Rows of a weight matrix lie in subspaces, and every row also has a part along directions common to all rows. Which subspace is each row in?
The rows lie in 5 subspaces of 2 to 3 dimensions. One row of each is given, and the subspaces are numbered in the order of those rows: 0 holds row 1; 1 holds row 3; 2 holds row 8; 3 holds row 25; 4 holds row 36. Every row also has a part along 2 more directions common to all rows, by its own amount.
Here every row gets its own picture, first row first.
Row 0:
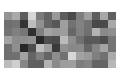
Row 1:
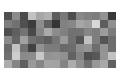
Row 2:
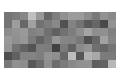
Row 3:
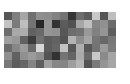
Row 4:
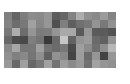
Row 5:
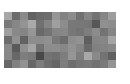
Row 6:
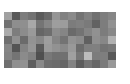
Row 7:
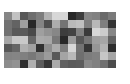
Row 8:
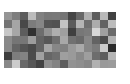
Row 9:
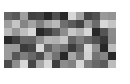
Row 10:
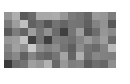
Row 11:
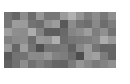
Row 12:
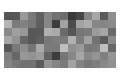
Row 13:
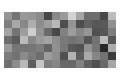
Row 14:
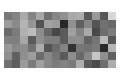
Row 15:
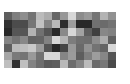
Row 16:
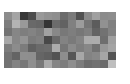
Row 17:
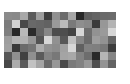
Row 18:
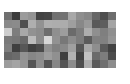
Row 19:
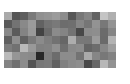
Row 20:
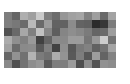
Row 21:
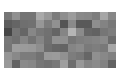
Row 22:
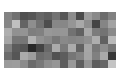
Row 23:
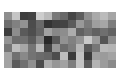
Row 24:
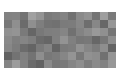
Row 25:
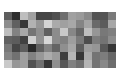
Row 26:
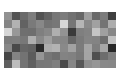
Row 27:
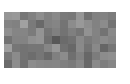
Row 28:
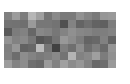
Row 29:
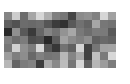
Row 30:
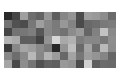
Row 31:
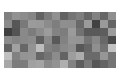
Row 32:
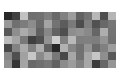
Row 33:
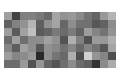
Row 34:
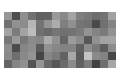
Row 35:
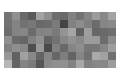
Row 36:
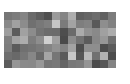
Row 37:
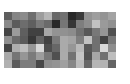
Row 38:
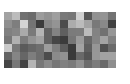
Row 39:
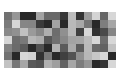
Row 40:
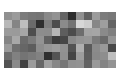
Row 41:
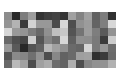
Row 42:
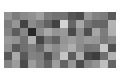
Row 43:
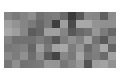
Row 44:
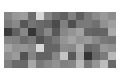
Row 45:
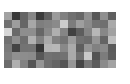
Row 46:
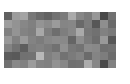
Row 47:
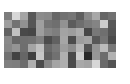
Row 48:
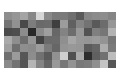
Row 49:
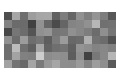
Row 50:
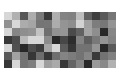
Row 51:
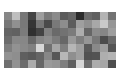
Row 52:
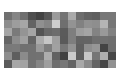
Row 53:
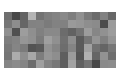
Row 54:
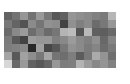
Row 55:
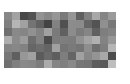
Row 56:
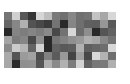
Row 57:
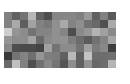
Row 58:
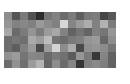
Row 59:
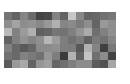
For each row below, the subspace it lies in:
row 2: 2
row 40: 1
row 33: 0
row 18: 3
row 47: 0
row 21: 1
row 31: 2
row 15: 1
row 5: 0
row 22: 3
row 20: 4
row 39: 3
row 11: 2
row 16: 3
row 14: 1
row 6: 0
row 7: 4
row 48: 4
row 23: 3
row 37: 1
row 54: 3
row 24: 2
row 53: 0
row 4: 4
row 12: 1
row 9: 4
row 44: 4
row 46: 0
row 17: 4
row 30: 1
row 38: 1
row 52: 4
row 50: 1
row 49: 0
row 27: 1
